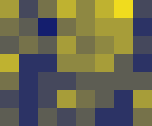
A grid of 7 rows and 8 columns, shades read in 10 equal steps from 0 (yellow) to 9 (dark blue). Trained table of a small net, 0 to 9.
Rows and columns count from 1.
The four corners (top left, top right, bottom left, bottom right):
3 7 6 5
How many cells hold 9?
1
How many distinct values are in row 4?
5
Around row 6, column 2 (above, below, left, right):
8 8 7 7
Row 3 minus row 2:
1 -1 -3 -2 1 1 0 -1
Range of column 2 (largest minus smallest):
3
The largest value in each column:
7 8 9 7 6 8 8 8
